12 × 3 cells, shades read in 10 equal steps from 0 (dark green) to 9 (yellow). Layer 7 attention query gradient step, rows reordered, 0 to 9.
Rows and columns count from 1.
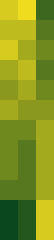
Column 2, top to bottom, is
9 7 6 7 6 5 4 3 3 3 1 1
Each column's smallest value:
0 1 2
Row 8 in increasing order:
3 4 6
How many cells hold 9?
1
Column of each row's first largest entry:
2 1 1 2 2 1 3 3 3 3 3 3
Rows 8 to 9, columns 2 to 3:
3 6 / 3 6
